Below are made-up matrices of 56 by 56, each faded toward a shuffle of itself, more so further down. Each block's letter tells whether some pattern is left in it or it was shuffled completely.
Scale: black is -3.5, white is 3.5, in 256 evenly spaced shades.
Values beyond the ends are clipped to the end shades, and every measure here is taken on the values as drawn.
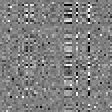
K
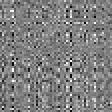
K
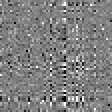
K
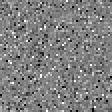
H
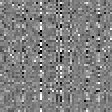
K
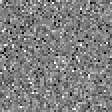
H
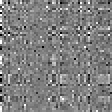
K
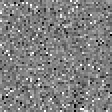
H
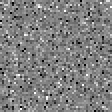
H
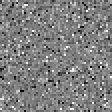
H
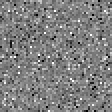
H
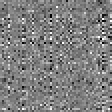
K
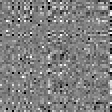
K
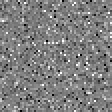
H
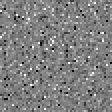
H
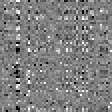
K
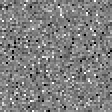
H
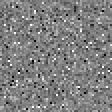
H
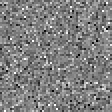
H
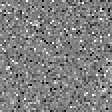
H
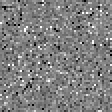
H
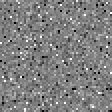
H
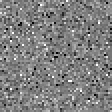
H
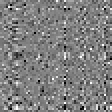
K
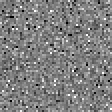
H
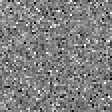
H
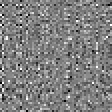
K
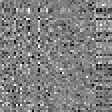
K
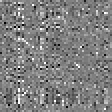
K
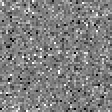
H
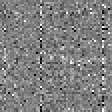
K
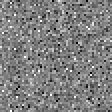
H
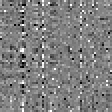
K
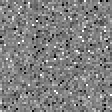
H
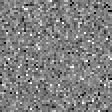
H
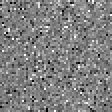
H
